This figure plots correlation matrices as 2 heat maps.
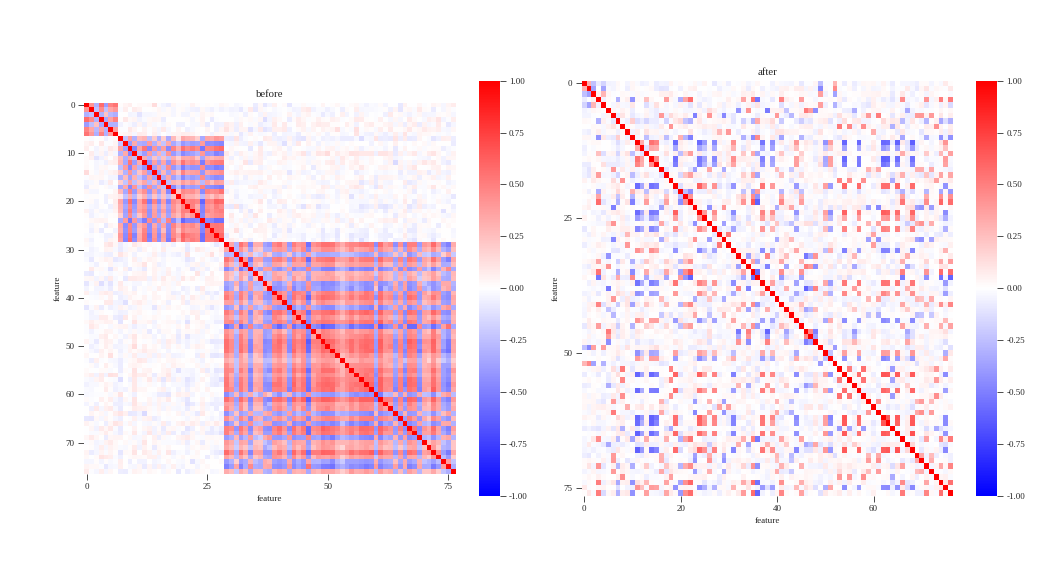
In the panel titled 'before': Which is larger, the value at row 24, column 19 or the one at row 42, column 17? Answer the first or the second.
the second
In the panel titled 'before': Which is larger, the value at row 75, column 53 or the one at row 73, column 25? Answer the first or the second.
the second
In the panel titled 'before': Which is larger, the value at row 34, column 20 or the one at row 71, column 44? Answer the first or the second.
the second
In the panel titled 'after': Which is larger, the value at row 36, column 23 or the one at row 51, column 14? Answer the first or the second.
the second
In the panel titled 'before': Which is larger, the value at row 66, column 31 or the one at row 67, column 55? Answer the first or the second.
the second
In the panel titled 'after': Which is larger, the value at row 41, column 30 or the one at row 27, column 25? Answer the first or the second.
the second
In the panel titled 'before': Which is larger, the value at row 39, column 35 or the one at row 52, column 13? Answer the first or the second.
the first
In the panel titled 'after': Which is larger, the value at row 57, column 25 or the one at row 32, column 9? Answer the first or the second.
the first
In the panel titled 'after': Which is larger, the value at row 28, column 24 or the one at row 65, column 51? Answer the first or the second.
the first
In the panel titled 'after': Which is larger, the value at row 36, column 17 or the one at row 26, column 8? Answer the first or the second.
the second
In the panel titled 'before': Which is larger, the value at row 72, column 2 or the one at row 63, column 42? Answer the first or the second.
the first
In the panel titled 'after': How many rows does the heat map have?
77
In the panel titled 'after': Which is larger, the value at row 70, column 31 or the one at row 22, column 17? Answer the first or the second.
the second
